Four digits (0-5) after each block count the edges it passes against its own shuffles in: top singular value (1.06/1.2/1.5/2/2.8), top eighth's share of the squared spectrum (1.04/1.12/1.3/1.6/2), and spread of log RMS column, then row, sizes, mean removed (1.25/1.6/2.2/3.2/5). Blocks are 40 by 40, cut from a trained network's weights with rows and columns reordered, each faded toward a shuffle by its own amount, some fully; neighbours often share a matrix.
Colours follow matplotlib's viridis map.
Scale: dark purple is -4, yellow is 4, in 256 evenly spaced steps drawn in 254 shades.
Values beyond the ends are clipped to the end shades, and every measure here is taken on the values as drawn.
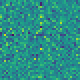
3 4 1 2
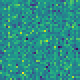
2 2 0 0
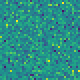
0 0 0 0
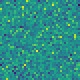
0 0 0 0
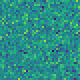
2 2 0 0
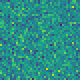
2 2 0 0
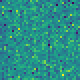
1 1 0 0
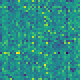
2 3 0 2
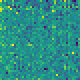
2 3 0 2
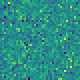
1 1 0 0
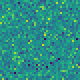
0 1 0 0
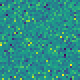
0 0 0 1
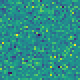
1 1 0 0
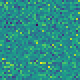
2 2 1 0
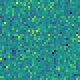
1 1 0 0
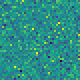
0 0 0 0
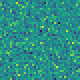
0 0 0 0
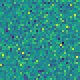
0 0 0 0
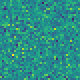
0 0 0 0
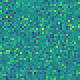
1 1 0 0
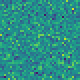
1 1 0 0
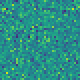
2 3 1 1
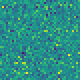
2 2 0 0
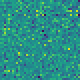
2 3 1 1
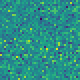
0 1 0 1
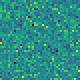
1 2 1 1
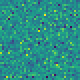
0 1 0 0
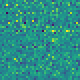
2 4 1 2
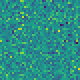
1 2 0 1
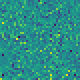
2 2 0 1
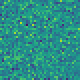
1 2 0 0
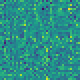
3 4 2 2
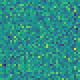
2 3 1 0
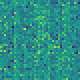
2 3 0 2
